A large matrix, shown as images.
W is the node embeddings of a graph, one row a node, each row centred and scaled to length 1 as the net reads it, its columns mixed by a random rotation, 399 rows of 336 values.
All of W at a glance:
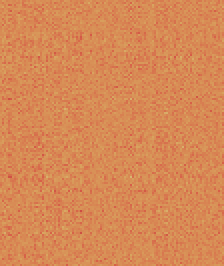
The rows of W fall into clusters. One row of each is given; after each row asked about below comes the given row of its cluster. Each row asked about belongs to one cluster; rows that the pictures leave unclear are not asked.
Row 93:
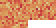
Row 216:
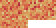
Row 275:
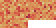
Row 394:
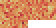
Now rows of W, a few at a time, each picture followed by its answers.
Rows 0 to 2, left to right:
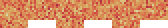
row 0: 93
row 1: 394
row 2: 216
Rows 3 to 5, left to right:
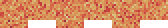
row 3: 275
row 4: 275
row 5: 394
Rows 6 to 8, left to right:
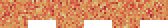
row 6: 216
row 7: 93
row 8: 93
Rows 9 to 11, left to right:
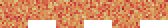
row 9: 394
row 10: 216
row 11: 216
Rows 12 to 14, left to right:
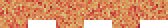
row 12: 275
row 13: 93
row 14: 275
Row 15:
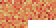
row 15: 93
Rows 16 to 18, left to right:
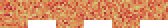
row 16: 216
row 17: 93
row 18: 394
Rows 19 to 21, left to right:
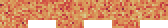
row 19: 394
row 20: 216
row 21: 216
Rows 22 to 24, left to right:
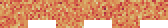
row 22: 93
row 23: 93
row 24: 216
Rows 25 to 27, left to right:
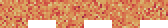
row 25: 394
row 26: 275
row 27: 93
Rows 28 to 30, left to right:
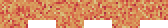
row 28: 275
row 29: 93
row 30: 93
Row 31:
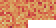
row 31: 275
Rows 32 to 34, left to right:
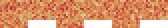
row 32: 216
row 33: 216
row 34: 216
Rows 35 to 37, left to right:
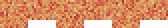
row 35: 275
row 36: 394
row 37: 93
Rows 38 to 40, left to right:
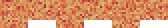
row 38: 275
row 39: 275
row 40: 93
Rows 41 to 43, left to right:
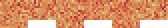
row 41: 216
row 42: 394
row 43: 216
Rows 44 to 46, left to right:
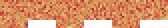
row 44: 275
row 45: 93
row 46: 216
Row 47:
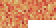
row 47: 394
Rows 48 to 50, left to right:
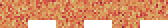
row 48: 394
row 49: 394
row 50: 275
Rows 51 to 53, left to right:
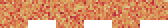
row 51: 93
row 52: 394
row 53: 275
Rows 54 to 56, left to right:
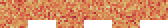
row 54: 93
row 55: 394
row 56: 394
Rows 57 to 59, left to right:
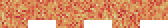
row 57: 394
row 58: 216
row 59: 394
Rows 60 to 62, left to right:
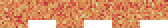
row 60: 394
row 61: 216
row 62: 216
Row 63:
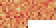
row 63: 394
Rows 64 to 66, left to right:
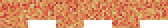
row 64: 216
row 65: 93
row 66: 216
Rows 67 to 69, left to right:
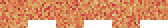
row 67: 93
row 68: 93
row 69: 394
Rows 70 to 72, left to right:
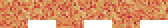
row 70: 216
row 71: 216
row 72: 394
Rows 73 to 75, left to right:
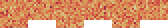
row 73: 275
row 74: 93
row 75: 394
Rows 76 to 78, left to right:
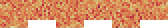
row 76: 93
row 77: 93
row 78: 394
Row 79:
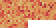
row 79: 275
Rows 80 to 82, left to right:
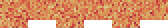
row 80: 394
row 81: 394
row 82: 394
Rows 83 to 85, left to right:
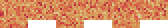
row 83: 275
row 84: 216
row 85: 216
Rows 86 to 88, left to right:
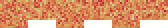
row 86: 216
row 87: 394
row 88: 216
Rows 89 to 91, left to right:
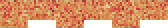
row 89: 216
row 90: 394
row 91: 216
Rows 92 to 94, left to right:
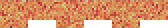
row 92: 275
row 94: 275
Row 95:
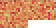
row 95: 93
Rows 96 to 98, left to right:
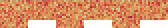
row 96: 394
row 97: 216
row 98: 394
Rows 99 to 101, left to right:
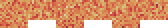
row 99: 216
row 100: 275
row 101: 275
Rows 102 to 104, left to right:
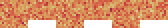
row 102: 394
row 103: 394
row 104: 216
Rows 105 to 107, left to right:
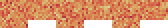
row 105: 275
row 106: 394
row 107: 394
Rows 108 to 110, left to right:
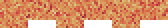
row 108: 275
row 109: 275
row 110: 394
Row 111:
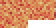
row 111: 93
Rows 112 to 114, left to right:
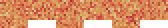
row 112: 93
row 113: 216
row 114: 394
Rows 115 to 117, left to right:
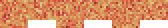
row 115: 216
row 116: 275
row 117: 93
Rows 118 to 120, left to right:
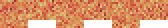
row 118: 216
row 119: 93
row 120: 93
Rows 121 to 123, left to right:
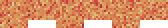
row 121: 275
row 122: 275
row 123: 93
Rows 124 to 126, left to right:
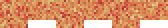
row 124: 275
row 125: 394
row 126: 216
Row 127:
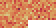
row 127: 93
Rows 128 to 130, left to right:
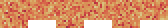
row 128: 394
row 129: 275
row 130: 216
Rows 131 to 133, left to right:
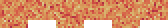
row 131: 275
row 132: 394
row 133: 93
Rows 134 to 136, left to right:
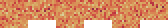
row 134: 93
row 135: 93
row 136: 275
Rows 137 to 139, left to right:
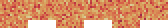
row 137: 216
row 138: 216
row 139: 275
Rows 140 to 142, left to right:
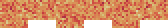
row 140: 216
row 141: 394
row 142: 216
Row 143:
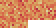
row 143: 93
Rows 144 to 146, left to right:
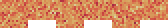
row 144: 275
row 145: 275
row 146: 394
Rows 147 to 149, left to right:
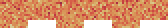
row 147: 93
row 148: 93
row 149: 93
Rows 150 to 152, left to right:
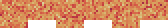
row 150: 275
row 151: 394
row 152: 216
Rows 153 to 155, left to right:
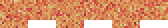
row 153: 394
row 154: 275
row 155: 394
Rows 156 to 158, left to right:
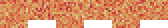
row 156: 93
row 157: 216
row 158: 275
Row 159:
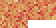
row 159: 394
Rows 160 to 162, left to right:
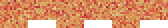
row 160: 216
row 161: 275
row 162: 93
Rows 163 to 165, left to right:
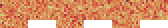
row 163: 394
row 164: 394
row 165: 216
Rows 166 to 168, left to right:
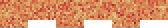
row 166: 93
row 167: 216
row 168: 394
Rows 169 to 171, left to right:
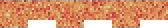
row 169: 93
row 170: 394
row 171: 275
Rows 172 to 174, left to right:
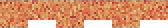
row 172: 93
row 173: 394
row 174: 93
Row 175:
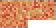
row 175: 216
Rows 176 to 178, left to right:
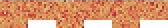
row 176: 275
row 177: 394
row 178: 275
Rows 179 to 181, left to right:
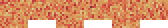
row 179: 93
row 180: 216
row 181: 93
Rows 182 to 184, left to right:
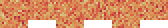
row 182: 394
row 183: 93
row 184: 275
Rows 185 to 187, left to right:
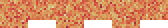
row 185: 394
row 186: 275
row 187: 394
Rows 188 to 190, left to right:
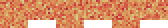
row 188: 93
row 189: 216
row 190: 216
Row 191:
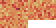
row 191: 93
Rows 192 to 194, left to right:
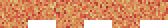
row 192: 394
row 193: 275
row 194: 394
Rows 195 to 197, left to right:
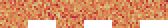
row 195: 93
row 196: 394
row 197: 216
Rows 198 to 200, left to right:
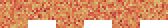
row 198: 93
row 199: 93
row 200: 275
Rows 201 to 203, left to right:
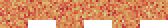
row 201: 275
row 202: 216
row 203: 275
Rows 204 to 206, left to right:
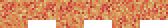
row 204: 216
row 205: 216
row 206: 93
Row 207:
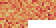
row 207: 93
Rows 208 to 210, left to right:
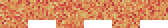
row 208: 394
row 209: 216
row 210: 394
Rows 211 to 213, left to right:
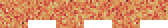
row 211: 394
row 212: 216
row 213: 216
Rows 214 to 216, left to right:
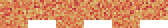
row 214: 216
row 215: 93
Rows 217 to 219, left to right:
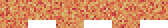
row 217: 275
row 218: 93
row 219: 275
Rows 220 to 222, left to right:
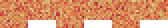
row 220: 275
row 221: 275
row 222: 216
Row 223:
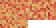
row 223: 93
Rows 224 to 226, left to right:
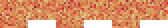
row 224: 216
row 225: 216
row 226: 216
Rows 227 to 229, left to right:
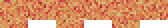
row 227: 275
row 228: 275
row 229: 93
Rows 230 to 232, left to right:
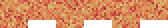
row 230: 394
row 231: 93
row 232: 275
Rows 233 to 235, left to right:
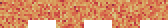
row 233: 93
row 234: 275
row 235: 394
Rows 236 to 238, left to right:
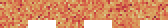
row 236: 93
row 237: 394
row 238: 216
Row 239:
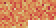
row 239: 93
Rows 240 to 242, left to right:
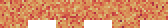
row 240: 93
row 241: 394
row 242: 275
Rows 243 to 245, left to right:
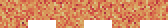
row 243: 394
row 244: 93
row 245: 394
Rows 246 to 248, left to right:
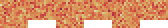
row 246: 216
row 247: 216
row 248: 275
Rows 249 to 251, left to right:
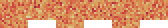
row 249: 216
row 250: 93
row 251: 93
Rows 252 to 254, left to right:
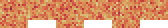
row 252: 216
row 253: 216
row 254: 275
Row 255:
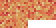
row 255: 275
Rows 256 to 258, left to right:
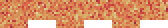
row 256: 275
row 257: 216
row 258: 394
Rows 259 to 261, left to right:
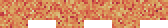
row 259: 275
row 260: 394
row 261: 93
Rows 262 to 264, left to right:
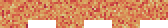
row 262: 275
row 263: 93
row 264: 93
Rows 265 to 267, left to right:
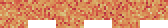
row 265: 93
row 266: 93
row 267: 216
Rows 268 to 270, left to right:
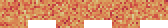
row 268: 216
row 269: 93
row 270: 216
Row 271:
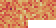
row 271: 216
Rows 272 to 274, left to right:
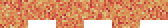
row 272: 93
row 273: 216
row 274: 93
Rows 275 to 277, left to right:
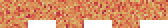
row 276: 275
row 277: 216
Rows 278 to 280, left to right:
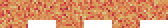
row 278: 275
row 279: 216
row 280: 275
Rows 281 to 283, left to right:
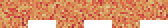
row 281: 394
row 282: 394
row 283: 93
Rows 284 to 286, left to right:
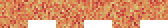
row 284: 93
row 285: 394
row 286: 394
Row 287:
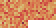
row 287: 394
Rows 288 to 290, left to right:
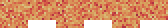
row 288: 394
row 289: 275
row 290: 275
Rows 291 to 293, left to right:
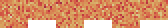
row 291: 275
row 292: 93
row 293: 216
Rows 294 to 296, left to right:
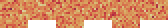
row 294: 216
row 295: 93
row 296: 275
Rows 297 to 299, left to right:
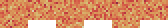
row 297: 275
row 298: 93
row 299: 93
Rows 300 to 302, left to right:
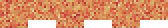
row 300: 275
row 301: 394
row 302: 93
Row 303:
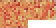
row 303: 216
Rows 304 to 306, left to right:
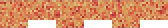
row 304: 93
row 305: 275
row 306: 275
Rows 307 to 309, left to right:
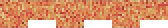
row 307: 394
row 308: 394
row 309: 216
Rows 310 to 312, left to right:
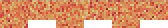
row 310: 275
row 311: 216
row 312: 275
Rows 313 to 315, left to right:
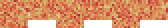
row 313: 216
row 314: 394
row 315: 394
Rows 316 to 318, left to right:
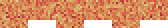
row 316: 394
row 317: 394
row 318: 93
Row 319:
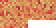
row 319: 275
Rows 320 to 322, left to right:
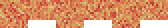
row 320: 394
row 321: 93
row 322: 275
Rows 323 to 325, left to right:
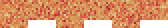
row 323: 93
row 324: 275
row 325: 394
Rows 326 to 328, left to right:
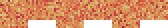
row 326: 394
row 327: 93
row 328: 275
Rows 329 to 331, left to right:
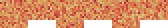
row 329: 93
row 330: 275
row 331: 216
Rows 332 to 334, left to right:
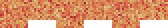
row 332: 275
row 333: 394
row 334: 216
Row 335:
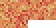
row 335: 394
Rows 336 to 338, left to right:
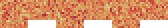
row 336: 216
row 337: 394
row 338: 275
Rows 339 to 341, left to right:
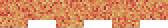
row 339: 275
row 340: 93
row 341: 93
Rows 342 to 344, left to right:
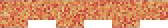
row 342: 93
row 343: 394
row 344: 93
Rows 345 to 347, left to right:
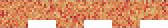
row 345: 275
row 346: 394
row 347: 216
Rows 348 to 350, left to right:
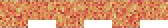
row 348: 394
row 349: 394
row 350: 394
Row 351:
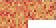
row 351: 275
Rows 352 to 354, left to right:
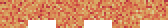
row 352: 93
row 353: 93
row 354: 216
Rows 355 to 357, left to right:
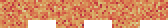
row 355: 216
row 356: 275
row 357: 93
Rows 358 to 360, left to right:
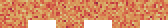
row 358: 216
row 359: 275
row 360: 93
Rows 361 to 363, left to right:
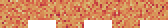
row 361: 394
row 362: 275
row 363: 275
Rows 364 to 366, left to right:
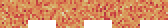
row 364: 394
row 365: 93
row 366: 275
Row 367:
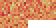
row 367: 275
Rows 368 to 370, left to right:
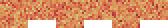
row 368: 93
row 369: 216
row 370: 275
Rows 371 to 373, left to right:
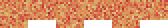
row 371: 93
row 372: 93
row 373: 216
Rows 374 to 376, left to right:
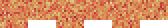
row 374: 275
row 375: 394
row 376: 216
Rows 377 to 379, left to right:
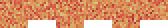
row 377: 93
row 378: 93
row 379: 394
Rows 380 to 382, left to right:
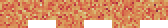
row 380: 216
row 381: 216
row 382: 93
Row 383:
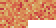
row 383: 93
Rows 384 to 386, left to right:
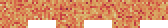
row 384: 93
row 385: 216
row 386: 394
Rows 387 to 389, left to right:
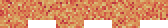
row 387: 275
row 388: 93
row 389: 93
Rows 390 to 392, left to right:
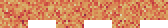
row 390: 394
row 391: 275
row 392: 275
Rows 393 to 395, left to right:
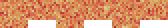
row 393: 275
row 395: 93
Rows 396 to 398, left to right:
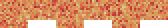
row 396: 216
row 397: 216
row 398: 275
